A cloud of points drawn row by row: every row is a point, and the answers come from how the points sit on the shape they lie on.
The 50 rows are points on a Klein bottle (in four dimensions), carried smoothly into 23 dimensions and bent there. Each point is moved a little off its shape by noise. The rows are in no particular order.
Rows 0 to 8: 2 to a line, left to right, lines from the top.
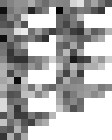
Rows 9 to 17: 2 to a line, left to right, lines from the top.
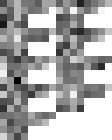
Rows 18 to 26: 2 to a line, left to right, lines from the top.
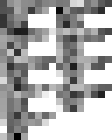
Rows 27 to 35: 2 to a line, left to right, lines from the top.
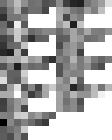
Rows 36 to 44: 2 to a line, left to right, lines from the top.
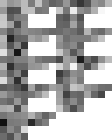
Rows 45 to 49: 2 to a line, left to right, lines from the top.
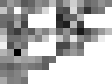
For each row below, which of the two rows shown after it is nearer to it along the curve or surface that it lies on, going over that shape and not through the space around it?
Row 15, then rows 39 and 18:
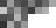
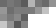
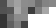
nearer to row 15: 39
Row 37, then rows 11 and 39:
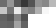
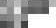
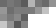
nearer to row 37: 11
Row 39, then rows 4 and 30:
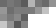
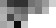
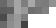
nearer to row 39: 4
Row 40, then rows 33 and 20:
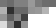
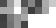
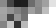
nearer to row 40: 20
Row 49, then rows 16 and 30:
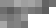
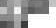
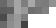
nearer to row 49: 30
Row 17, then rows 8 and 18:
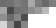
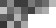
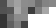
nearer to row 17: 8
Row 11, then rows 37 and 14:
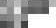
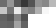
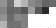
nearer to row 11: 37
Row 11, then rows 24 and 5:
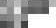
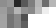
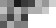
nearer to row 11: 24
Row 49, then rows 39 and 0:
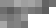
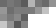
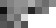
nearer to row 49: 0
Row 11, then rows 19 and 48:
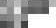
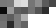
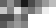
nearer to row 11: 48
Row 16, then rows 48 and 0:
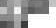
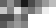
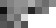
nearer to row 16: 48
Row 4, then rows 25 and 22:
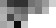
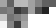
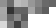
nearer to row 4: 22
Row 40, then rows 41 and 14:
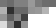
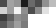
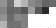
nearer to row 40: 14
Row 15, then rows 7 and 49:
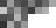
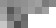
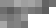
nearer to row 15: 7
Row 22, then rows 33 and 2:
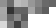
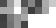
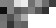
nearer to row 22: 2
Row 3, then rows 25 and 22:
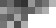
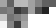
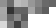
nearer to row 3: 22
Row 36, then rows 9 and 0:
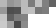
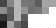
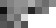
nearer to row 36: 0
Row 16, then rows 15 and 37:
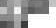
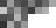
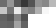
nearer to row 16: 37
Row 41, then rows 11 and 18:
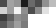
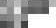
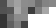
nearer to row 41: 11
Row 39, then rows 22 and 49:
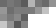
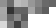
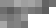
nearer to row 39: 22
